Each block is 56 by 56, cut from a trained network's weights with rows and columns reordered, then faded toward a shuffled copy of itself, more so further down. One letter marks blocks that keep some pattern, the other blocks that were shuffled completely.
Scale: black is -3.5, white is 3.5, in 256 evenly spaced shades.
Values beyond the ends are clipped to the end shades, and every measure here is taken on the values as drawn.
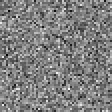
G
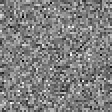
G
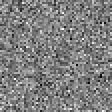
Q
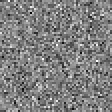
Q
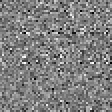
G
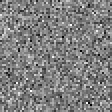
Q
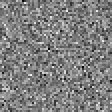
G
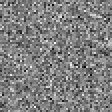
G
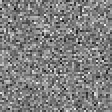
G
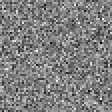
Q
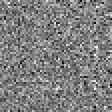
G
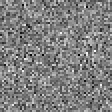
G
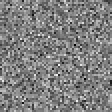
Q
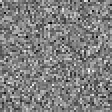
G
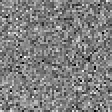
G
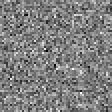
G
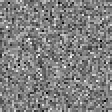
Q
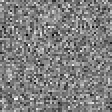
G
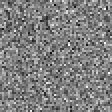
Q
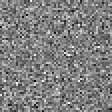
G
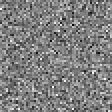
G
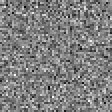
G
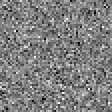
Q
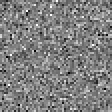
Q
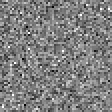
Q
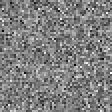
Q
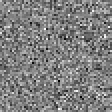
G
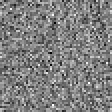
Q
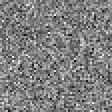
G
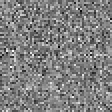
G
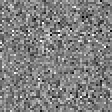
G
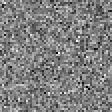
Q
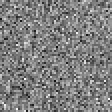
Q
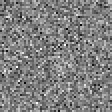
Q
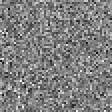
Q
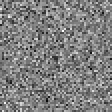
Q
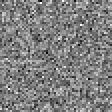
Q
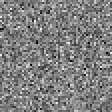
G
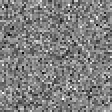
G
